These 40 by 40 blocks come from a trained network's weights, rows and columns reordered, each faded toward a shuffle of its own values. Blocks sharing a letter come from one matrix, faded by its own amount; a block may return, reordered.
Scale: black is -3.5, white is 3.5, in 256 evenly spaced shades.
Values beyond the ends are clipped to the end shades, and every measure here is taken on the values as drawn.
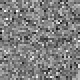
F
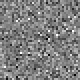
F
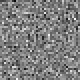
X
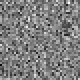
X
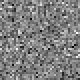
F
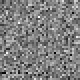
F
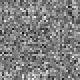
X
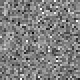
F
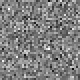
X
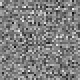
X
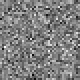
X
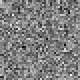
X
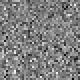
F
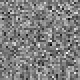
X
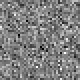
F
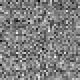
X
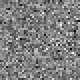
F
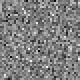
F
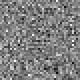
F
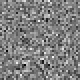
X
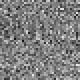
X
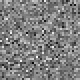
F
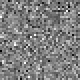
F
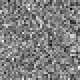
X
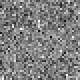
F
